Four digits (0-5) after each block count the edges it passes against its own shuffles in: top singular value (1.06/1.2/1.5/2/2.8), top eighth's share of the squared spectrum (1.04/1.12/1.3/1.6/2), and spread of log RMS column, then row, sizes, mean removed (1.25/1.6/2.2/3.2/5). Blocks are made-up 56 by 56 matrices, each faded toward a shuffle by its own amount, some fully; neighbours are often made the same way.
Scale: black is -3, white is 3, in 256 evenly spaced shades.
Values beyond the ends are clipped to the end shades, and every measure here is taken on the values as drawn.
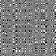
5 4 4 3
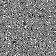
0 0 0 0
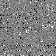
2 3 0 2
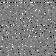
3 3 0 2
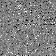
2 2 0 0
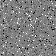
1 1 0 0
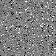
3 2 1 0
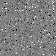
2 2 1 0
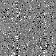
3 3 2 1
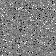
2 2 0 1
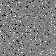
0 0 0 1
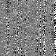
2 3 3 0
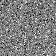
0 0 0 0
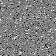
0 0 0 0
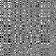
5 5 3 3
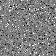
2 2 0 0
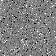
1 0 0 0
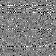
4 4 1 3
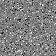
2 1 0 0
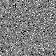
0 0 0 0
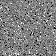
0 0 0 0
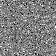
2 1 0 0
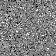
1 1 0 0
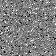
0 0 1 0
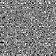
3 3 1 2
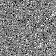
0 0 0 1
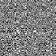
4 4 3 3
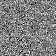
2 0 0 0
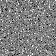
0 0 0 0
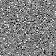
3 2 0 0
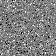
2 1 0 0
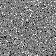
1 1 0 0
